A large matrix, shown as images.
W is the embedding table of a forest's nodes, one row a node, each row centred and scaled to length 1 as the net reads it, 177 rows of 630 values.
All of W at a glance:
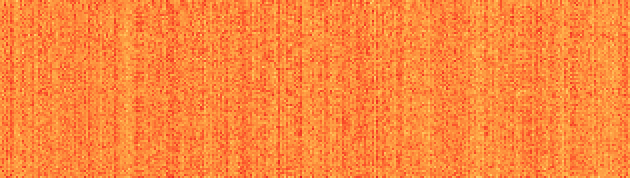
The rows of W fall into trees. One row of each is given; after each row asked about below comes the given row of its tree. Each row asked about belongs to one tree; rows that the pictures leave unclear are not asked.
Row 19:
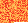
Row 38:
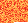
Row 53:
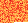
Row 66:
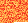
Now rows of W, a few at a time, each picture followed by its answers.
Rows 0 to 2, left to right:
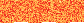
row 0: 53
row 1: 53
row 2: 38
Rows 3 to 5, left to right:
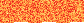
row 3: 53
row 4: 53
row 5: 53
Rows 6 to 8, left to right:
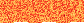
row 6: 66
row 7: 53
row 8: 53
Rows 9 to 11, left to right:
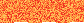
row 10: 66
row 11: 38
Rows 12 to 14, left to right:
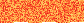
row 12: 38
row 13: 66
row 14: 53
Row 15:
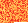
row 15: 19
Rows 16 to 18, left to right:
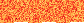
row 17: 66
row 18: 53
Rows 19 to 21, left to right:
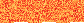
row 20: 66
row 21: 66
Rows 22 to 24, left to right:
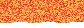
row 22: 66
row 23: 66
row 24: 38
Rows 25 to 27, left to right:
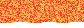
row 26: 19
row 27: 53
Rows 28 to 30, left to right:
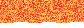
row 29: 53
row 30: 66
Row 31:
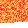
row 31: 66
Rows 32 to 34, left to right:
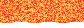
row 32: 53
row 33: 19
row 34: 19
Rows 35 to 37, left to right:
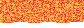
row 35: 19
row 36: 38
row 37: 19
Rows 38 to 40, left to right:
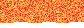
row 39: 66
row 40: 38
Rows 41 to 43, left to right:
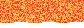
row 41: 53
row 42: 66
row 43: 19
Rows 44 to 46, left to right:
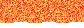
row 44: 66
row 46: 38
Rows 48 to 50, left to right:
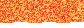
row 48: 53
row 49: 38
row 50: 53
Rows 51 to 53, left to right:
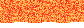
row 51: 53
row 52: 38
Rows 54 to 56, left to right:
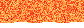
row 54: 66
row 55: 53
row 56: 53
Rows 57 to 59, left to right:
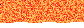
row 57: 19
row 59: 66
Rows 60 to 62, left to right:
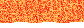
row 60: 53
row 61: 53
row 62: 19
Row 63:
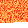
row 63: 66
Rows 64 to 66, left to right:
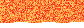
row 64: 19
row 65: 66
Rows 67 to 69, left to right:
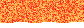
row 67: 19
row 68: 38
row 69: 53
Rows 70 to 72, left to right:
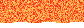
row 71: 19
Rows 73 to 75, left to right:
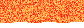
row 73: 66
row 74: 19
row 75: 53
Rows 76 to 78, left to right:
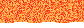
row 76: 66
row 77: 66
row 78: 19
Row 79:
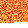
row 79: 66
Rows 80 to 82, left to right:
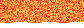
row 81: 66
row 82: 19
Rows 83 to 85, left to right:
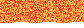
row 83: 38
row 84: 53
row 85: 66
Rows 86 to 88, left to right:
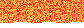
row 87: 19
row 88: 38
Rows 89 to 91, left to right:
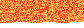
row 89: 38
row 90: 53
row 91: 53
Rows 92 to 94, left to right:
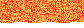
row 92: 53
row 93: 38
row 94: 19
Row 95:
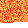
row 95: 53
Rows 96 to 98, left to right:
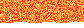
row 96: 19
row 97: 66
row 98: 66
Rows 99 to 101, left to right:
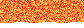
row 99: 38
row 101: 38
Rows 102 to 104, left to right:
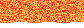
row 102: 66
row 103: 66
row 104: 53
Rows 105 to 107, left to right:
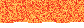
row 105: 19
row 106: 66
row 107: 66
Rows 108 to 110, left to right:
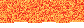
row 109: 38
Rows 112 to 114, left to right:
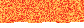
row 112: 19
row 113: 66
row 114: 53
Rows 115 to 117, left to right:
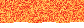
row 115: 38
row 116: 19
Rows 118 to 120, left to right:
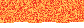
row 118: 66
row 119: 19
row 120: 19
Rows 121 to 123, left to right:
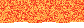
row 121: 66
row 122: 19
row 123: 66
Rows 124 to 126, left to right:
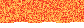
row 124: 19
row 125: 38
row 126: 66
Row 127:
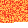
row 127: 53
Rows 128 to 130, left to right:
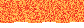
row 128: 53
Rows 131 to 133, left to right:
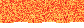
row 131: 19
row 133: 66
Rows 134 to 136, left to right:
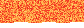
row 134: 53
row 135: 66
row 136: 38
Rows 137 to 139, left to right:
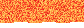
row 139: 38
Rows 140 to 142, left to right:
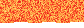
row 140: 19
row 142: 66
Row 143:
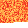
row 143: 38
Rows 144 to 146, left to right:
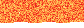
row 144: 19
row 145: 38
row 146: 66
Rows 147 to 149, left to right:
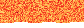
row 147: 38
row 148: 38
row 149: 66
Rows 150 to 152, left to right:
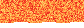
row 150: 19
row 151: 66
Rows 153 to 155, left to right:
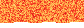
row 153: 19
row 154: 53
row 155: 66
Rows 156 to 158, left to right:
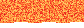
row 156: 38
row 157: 19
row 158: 66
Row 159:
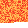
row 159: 19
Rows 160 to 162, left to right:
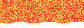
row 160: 19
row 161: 38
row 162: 66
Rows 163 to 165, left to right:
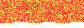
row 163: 38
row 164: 38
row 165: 66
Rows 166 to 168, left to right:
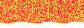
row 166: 19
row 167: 19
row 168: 53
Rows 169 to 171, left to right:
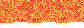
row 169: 38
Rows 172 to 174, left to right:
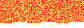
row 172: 53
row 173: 38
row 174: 38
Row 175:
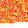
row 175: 53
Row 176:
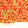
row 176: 66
